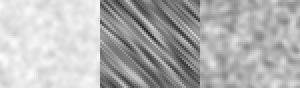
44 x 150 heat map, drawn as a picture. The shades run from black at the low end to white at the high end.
It is made of 1 by 3 panels. Panel 1,1: very high, blotchy, faint in contrast. Panel 1,2: middling, slanting down to the right, strong in contrast. Panel 1,3: high, blotchy.
